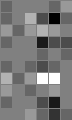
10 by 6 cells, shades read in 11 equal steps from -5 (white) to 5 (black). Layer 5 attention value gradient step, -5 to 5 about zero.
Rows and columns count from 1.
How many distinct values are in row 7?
5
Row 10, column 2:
0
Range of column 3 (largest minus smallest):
3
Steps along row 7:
up down down same up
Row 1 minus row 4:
0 0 0 -4 -1 -3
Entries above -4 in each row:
6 6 6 6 6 6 4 6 6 6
